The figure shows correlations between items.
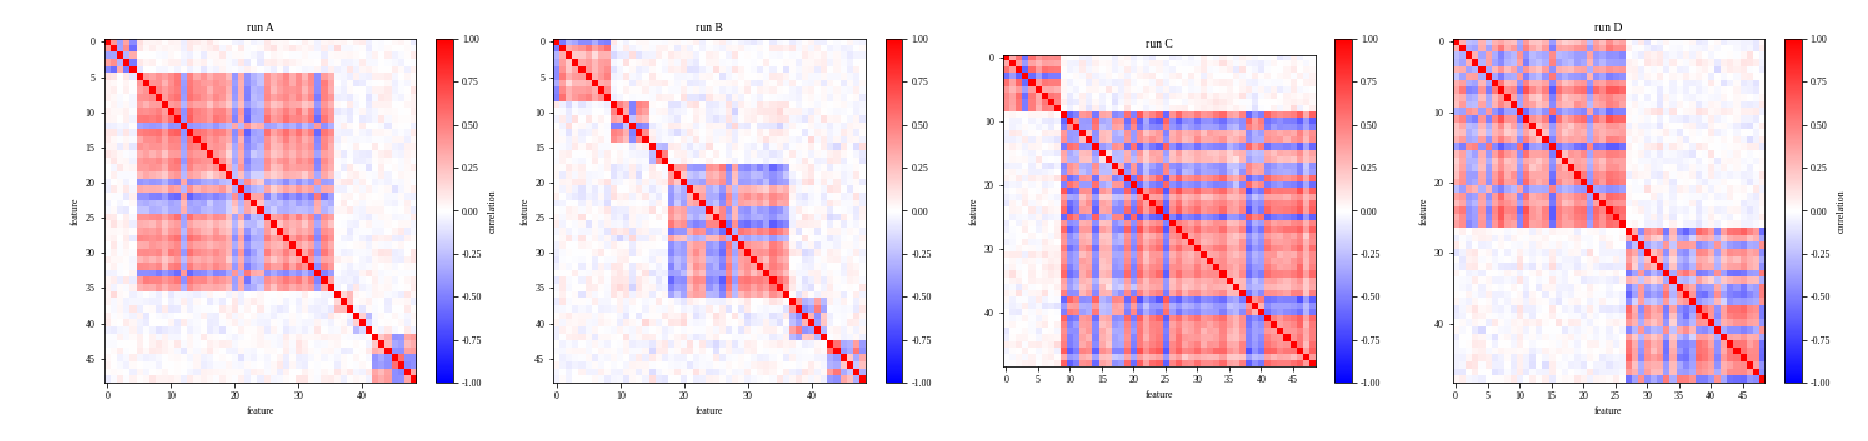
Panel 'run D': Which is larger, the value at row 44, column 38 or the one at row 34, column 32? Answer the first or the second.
the first
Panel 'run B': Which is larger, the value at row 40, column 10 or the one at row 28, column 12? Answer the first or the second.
the second
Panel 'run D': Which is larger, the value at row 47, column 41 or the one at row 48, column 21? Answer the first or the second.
the second
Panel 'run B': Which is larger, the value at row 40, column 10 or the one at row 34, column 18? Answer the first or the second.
the first
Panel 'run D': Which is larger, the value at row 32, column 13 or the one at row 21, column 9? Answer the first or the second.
the first
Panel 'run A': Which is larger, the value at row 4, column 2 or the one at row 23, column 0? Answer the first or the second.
the first
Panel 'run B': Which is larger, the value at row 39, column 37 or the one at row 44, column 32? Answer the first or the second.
the second
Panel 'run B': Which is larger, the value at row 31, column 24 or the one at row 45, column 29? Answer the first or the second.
the second
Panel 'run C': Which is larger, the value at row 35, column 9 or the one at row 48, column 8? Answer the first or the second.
the first
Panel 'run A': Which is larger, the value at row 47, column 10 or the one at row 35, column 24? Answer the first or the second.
the first
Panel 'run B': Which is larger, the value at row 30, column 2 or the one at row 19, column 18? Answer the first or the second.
the second
